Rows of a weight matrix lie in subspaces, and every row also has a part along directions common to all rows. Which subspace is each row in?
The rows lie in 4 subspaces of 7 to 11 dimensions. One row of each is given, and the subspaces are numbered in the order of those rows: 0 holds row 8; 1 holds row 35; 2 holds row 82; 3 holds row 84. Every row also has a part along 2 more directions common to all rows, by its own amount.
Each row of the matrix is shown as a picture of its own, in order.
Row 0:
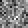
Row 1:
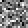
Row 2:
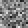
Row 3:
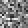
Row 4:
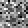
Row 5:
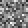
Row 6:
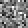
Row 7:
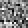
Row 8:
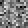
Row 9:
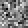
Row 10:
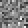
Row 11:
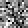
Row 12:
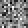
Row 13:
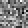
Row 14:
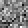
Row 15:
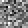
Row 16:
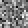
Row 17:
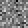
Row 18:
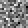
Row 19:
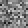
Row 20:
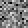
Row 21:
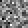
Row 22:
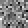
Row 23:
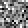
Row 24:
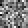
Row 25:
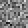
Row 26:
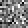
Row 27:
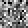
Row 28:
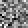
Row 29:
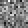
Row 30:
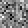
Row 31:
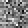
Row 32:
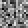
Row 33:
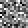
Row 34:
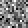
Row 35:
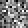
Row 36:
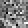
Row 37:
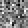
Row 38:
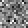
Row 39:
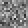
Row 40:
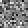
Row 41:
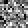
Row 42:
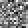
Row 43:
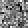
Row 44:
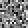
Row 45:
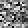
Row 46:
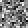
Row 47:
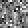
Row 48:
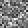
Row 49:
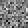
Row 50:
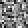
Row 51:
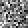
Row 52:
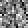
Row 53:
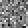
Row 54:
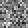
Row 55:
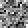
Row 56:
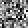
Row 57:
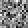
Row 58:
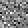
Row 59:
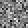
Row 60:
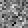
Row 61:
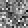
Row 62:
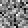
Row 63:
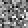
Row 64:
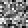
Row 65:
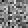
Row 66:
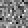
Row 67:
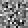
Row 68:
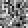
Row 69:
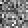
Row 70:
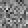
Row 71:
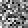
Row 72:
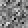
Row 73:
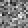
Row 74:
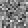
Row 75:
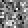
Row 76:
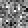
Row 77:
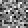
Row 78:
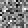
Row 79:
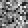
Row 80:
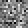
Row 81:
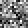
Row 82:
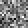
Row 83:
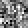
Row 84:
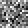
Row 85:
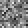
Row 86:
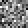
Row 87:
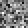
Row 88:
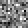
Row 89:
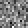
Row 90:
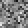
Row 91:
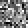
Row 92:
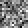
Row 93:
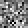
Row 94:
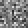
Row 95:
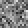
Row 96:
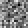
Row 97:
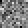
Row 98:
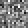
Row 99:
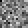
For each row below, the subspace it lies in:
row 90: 1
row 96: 1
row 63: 2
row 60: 2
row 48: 3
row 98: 0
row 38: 1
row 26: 1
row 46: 0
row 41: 1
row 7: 3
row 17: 1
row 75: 0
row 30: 1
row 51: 3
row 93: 2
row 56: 2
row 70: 1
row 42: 1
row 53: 1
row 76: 0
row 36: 0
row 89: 0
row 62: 3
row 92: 2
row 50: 3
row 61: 1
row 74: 1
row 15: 0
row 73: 3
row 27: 1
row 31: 0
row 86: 1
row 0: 2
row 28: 3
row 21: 2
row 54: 1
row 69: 2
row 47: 0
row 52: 3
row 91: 3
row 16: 2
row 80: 0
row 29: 0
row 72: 3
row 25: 3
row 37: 2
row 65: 0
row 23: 3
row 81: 2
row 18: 3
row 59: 1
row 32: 3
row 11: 2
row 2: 0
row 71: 2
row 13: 0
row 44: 1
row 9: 3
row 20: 1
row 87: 1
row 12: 3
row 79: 0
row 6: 3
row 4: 3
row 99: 2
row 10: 1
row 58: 3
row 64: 1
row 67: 2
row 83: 0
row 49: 0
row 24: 0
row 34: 0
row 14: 2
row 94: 3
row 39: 2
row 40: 0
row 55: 3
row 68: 3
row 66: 1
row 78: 1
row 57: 1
